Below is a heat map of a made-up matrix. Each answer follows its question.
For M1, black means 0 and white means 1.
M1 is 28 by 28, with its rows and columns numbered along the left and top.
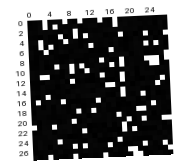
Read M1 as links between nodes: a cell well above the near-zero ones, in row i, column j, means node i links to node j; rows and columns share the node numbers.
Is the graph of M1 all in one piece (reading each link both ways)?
yes
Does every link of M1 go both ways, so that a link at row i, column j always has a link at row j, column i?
no
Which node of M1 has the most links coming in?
node 18
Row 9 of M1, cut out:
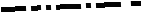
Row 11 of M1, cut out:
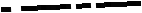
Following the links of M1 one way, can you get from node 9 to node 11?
yes
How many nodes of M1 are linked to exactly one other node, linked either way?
0
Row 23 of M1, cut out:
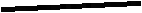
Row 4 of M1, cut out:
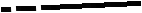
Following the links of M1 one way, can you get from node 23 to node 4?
no
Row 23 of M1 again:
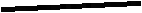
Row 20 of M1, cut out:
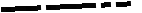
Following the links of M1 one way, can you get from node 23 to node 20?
no
